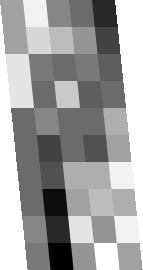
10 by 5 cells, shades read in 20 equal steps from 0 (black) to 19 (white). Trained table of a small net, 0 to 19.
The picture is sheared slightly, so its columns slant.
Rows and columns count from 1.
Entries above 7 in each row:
4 4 4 4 5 3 4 4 4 4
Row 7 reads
8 6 13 13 18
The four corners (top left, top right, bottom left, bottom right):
12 3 9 12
